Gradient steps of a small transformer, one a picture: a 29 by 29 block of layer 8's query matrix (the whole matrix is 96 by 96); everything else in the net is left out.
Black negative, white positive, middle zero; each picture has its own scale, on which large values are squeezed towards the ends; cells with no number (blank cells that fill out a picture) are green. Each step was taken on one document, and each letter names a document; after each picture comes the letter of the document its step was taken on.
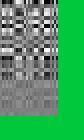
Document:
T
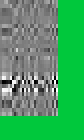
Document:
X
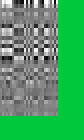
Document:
T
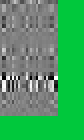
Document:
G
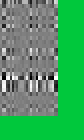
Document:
G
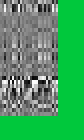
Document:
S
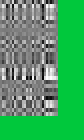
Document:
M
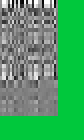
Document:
T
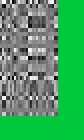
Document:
G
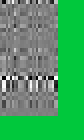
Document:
G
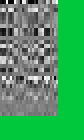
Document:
T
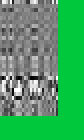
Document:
S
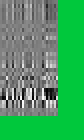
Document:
M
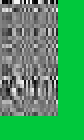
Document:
X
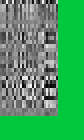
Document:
M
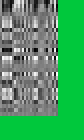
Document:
X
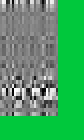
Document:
M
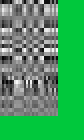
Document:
T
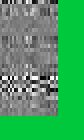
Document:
S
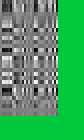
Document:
X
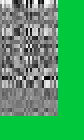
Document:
T
